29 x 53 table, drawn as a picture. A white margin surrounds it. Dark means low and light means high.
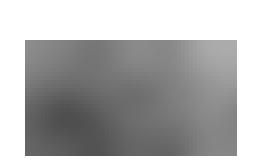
Grain: smooth. Slope: up to the top right. Ninth with the lowest average: bottom left. Ninth with the highest average: top right. Stripes: none. Odd rows or columns: none.
